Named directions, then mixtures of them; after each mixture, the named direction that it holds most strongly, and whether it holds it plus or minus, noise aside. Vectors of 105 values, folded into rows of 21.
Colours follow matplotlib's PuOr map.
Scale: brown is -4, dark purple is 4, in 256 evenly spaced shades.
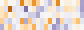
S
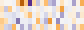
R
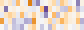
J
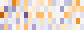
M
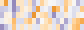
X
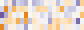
M, minus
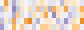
X, plus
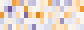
M, plus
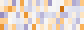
M, minus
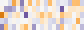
M, plus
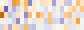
M, plus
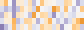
X, plus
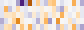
R, minus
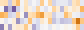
M, plus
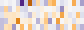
R, minus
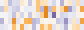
J, minus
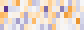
J, plus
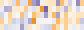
J, plus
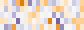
R, plus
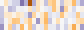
R, minus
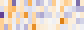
M, minus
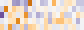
M, minus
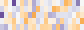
X, plus
